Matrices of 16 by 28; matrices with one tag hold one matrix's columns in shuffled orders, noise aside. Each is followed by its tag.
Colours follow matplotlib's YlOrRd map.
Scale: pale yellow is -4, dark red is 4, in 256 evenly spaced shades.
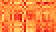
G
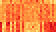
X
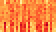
X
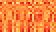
G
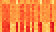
X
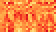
G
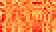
G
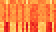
X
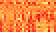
G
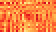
G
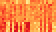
X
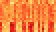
X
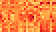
G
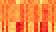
X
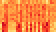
X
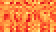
G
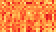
G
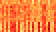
X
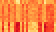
X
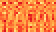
G
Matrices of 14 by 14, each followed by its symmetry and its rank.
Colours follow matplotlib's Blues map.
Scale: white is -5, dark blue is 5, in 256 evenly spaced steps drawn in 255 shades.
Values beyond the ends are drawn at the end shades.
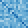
symmetric, full rank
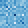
symmetric, rank three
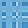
symmetric, rank one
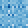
neither, rank three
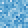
symmetric, full rank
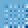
symmetric, rank one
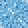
symmetric, full rank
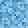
symmetric, full rank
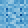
neither, rank three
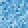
neither, full rank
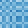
symmetric, rank one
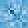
symmetric, rank three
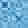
symmetric, rank three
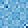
symmetric, rank three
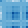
symmetric, rank one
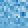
neither, rank three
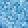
neither, full rank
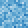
neither, full rank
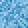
symmetric, full rank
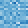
neither, rank three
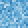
neither, full rank
